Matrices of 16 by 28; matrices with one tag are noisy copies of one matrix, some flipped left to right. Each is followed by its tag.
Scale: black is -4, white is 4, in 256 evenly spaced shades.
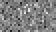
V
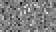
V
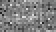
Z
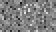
V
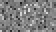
V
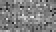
Z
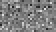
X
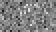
V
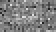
Z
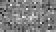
Z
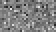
X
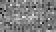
Z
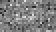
Z
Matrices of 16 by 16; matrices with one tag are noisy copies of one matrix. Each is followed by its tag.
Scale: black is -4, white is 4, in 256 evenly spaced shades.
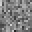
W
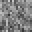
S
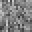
S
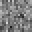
S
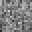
W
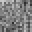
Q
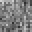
Q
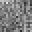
Q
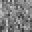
S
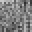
Q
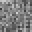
Q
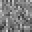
S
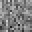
S
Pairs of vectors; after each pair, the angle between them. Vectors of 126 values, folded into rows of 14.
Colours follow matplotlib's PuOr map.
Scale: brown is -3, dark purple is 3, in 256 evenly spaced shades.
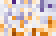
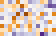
orthogonal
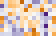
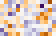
partly opposed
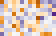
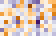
partly opposed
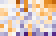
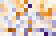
partly aligned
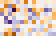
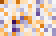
orthogonal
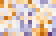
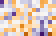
nearly opposite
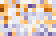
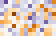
orthogonal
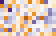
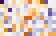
nearly parallel
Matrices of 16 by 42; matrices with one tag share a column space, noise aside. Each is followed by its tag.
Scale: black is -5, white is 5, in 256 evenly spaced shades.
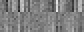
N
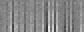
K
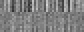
N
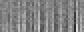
K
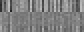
N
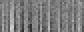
K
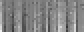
K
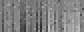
K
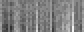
K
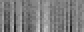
K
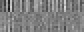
N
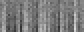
K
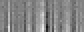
K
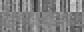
N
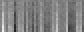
K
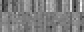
N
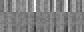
N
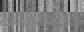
N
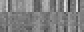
N
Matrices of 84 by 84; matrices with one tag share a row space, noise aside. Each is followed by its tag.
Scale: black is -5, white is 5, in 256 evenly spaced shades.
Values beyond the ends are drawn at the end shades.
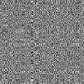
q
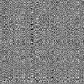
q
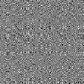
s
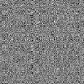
q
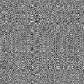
q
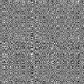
q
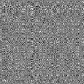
q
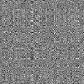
q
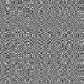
s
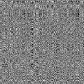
q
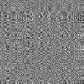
s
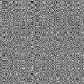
q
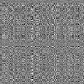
q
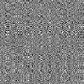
s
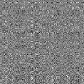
q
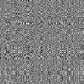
s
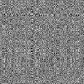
q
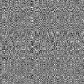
q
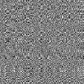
s
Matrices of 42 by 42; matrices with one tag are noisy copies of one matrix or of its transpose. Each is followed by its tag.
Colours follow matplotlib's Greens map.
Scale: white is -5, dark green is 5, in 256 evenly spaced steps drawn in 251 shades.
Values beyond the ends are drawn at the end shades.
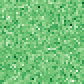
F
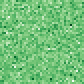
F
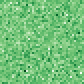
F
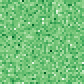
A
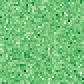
F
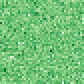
A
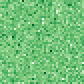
A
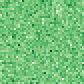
A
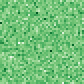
A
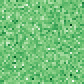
F
